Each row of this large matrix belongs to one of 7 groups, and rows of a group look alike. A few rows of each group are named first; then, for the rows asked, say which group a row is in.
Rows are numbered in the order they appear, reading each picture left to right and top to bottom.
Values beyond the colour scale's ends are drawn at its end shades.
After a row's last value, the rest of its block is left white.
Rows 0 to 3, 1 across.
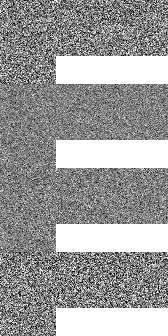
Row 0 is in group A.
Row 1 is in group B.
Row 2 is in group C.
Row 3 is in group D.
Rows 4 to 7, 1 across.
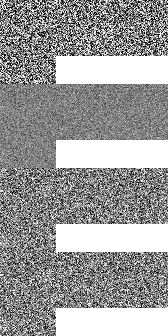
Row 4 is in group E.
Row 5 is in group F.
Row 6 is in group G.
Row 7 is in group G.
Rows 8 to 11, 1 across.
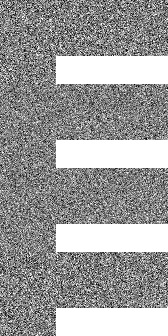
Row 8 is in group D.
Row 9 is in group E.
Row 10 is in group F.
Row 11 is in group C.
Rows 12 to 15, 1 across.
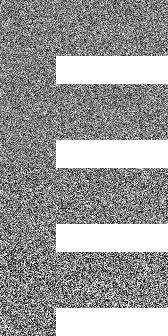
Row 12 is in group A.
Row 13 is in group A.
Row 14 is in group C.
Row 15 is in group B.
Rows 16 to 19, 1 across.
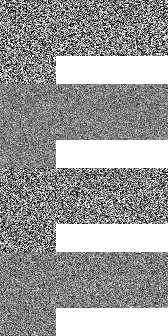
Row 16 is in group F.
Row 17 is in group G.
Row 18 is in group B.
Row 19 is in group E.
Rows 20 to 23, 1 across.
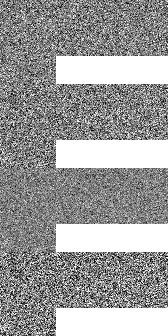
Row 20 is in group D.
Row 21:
B
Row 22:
B
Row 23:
B
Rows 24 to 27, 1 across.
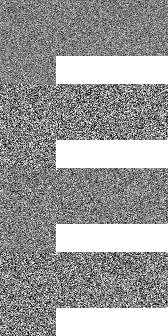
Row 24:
F
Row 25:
C
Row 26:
C
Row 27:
A
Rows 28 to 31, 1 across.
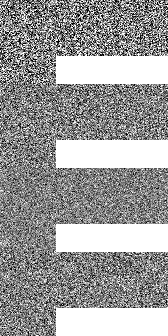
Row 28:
D
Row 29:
D
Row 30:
G
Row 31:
A
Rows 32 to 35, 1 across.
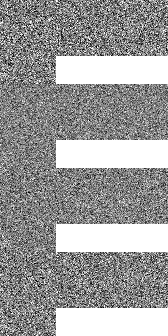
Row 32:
C
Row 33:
D
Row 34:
B
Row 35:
C
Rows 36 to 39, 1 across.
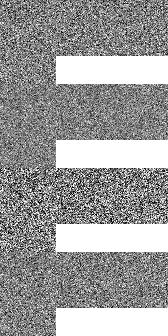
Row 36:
F
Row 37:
C
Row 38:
C
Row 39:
C
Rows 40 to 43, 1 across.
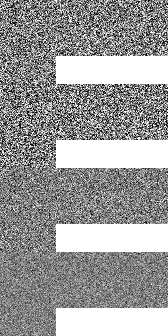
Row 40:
E
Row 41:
D
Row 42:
E
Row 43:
E
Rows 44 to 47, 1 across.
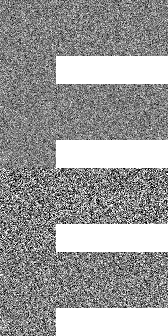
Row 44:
D
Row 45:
G
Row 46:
E
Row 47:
G
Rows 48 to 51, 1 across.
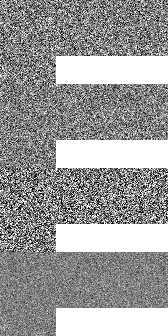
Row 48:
G
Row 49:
A
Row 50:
C
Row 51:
B
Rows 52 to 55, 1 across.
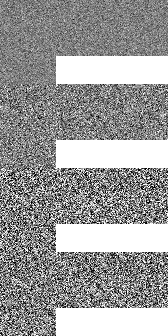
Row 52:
D
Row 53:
C
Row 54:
E
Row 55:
E
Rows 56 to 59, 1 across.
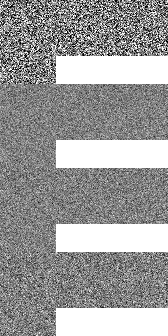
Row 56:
D
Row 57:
F
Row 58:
F
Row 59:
C
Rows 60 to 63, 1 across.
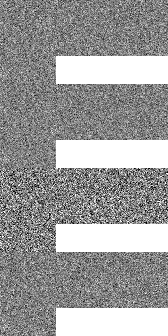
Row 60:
G
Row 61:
G
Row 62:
E
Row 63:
B
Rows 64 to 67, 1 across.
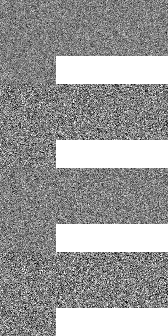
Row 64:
B
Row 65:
D
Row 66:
D
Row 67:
D
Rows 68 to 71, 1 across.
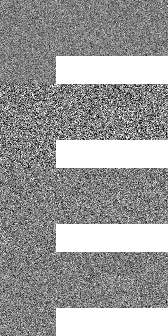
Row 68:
E
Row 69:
A
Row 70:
B
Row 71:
A
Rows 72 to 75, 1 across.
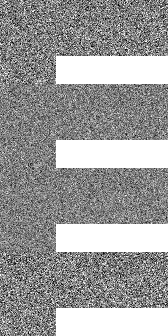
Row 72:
B
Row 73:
E
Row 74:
A
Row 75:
F
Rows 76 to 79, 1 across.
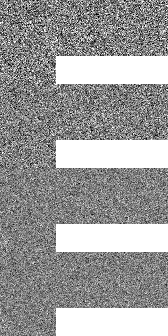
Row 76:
C
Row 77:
E
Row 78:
B
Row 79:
B
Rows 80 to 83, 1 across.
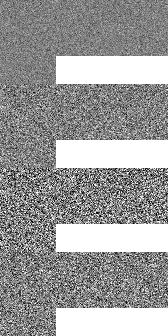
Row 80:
A
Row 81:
F
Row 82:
F
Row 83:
D
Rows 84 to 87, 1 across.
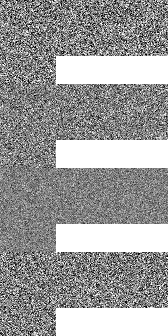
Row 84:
A
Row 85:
C
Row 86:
D
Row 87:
E
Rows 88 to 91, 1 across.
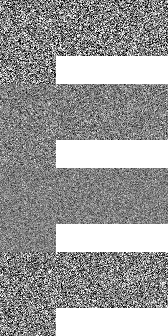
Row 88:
D
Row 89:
C
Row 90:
D
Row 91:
C
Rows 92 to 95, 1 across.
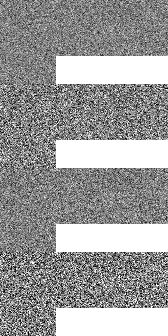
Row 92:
A
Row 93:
G
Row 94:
A
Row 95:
A
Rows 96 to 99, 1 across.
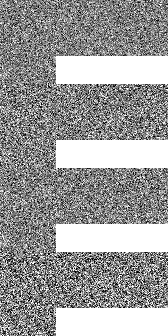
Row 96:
G
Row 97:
F
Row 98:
G
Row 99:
B
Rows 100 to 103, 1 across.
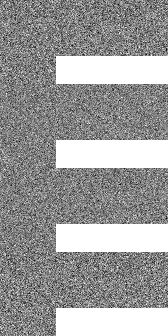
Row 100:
A
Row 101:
B
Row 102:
A
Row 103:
F
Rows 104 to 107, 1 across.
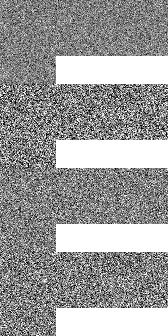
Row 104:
G
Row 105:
A
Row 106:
D
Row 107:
A
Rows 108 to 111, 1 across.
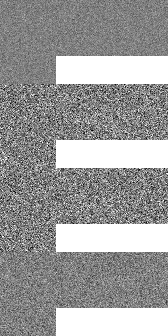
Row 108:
D
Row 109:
B
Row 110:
E
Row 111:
A
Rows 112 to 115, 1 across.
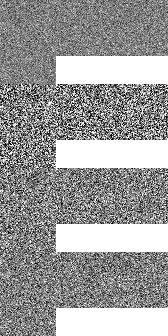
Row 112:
F
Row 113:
C
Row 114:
C
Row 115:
A
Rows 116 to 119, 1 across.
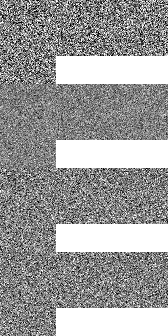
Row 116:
C
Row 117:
C
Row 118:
F
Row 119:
D
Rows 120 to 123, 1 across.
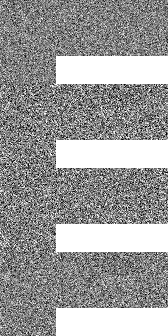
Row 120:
D
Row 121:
A
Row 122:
G
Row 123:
A
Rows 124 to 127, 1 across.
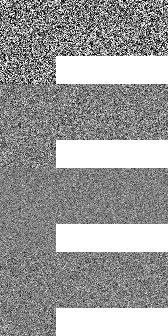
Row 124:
E
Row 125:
D
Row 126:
D
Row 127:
B
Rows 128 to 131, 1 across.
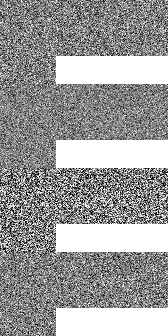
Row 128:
C
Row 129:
F
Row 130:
B
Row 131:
A
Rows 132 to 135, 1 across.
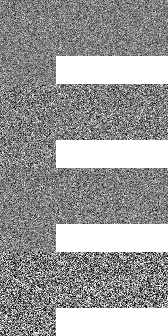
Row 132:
D
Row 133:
E
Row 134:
D
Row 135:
E
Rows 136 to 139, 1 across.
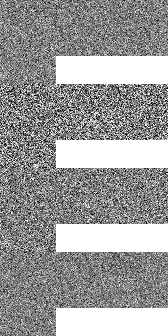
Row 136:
G
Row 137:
E
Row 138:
B
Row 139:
A
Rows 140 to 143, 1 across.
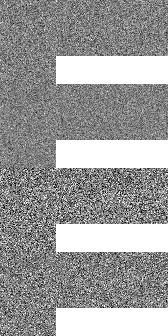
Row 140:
C
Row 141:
C
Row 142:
A
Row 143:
C
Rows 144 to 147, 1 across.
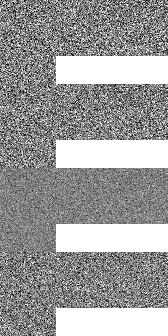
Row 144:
F
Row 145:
F
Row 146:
F
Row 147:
B
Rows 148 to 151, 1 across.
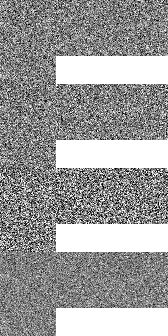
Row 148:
G
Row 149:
C
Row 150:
D
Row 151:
F
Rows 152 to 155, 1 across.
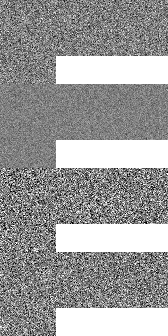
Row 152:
D
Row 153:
E
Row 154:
E
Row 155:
G
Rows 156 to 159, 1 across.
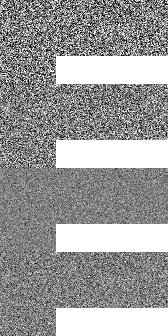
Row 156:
A
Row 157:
A
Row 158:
D
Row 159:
A
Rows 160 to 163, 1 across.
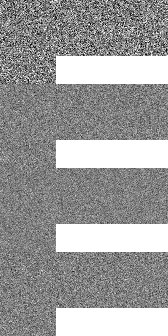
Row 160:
A
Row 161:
G
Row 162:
C
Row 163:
D
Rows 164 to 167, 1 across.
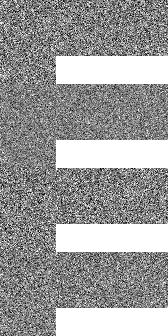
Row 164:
G
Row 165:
B
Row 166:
C
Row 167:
C
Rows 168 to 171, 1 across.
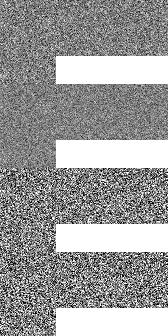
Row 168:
G
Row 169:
G
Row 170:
F
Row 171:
F
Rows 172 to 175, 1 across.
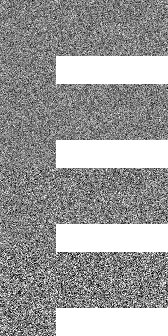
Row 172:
A
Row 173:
E
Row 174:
A
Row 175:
C
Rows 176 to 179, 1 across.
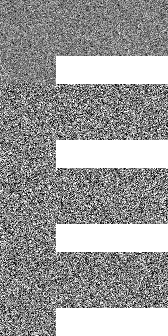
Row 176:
B
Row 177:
D
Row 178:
C
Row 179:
E
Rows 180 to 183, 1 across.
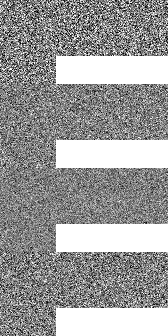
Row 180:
D
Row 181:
B
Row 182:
E
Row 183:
A
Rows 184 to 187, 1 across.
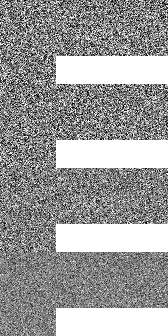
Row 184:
B
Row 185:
D
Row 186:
E
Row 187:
F
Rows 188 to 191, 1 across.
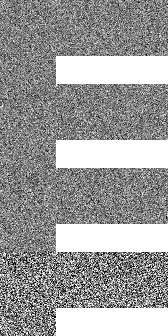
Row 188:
E
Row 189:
C
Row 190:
C
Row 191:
F
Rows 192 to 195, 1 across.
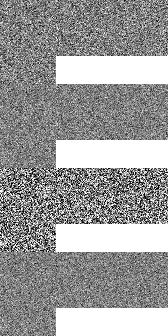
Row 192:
C
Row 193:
C
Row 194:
G
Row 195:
G
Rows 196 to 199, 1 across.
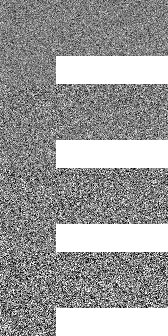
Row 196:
F
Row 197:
G
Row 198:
D
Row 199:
B
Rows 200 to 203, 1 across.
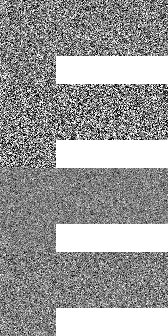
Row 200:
B
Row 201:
D
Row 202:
B
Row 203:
F
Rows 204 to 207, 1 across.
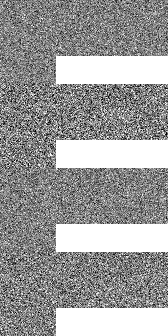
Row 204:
D
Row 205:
A
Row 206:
C
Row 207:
F
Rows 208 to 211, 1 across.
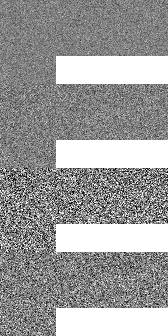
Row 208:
B
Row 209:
B
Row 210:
F
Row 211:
A
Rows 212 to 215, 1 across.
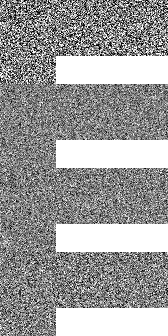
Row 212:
F
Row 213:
D
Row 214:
B
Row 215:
D
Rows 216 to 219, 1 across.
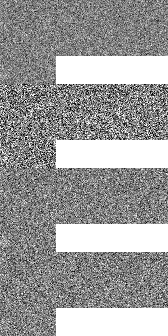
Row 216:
G
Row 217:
B
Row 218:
G
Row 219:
F
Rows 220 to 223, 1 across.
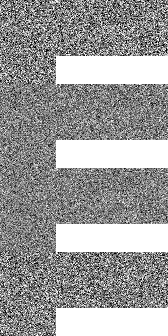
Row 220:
A
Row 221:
E
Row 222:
A
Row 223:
C
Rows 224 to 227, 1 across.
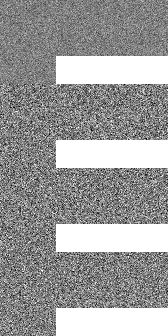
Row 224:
C
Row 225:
E
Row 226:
D
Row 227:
D
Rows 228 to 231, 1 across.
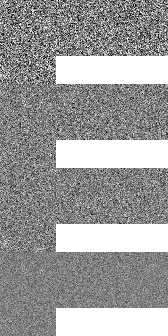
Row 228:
G
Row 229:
D
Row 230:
B
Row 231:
D
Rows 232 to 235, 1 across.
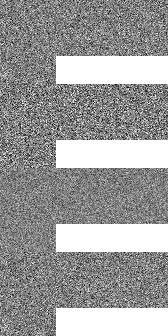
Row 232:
B
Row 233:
D
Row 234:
F
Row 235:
B
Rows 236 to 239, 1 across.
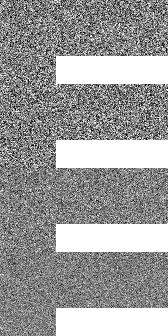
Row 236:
A
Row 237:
E
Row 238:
C
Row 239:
F
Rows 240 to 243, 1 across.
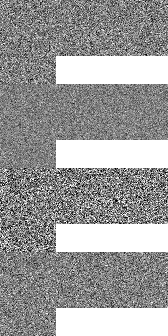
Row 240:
E
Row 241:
D
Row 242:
B
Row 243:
C
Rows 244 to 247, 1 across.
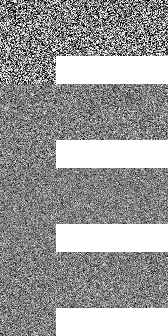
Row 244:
F
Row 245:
A
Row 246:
G
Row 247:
E
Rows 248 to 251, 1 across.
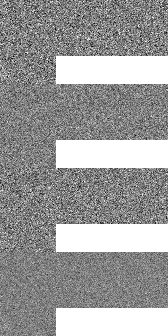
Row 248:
B
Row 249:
E
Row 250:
C
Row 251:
B
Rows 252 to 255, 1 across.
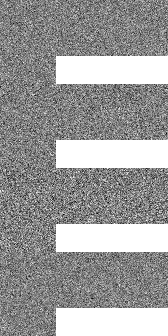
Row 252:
C
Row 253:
A
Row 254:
F
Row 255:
B
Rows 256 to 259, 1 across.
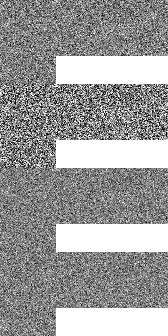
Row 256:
A
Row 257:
A
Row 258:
A
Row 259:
G
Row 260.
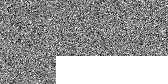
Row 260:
C
